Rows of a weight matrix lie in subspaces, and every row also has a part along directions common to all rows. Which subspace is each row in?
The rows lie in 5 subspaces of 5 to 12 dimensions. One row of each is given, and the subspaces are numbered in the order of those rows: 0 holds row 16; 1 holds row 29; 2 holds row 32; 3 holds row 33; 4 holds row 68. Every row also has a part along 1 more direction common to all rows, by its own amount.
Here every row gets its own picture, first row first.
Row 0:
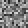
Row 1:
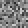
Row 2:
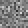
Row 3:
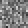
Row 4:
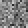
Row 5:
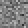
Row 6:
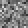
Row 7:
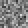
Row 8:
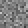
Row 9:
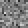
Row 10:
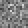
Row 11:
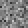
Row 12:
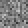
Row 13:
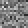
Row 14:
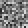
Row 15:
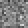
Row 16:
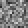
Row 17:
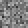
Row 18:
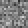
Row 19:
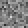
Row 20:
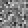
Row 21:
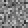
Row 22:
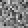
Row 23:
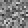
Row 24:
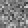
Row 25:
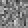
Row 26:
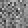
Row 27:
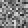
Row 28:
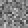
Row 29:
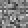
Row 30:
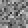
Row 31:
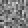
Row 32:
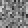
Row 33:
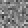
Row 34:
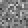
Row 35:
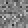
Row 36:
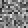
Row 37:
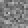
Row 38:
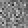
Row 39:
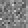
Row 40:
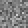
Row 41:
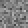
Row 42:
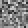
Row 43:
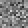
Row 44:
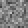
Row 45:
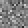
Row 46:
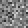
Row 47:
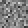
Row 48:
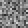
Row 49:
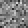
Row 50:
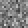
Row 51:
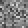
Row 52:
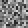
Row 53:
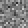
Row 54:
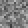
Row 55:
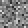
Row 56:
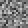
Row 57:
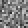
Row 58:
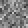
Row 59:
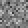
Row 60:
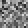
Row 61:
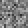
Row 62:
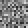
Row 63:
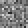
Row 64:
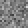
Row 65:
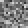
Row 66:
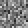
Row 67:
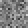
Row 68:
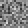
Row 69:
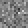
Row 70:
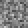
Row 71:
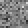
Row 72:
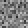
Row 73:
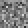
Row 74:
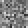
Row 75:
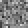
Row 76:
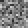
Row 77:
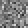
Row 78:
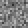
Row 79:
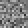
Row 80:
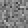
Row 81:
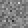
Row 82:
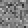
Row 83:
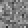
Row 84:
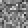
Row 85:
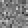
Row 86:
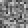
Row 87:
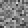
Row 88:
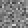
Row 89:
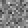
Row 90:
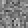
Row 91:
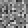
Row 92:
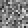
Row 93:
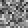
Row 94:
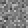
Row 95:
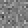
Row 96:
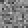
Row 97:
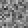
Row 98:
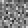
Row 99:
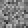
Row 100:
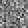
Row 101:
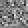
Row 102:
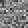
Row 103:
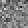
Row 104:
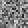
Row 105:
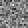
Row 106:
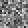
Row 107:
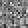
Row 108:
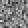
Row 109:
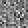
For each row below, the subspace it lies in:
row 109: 4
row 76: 0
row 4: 4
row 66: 3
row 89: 0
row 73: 0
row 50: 1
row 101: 4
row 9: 1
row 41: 1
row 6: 1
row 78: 3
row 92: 1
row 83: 2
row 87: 3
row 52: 2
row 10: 0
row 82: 0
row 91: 2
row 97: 1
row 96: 2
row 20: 3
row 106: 4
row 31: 3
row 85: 2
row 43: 4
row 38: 4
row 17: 2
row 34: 0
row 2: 4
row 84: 1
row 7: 1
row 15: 1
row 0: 1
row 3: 2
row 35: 1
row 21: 3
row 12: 1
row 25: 1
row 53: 3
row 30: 4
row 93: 0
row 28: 4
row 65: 2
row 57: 3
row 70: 2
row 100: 4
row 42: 1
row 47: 4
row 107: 4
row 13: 1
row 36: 1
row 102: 1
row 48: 1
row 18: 1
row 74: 2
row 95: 3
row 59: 0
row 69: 4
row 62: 2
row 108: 3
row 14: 2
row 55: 3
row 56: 4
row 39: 4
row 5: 3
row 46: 4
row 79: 1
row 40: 4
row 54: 4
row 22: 1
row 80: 0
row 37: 2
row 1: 4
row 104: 1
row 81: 4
